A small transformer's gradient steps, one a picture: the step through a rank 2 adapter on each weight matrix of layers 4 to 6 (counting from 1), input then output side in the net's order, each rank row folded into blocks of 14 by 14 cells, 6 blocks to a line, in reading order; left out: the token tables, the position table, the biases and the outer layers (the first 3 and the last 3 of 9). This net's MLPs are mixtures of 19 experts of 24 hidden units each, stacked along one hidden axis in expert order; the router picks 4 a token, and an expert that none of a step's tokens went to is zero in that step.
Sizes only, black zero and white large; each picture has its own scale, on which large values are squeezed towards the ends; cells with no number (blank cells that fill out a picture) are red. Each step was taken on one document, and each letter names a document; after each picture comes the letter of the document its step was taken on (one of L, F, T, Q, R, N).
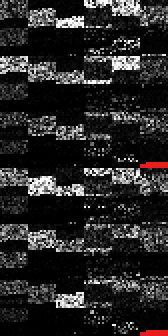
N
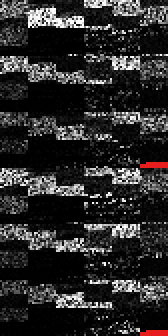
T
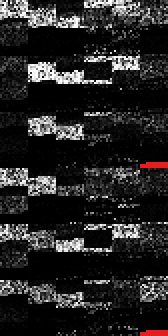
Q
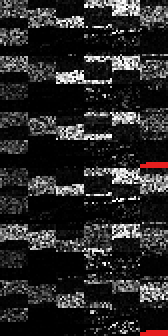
T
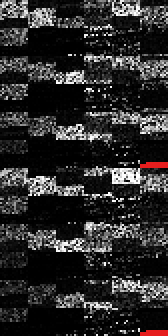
T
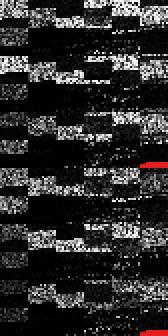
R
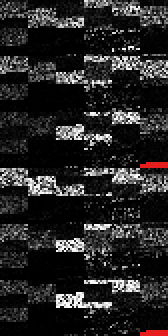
T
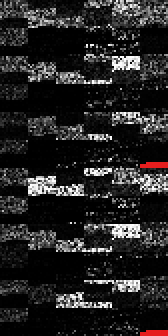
Q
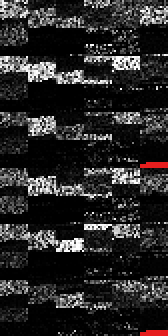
Q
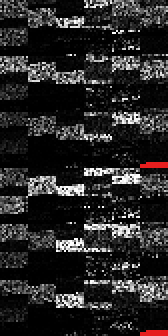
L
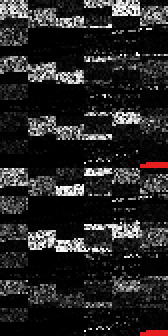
R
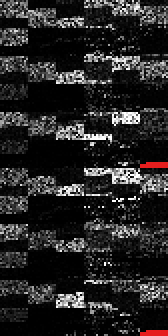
T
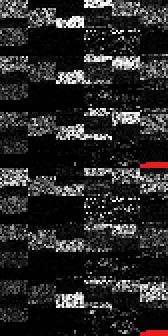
L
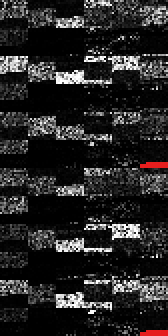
L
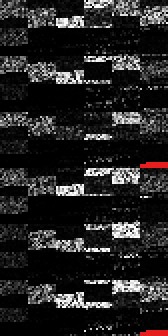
R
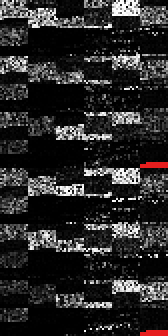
R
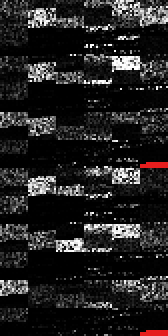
Q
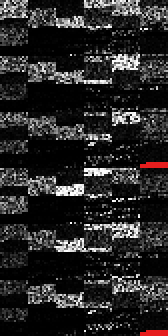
R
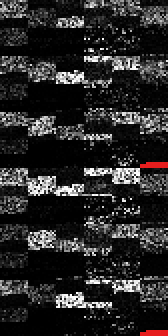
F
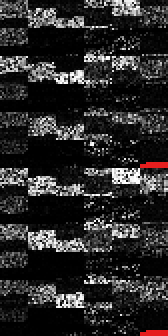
N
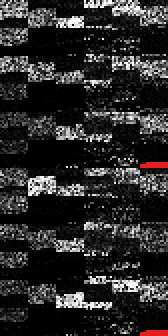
F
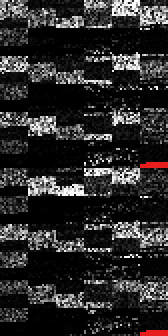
R
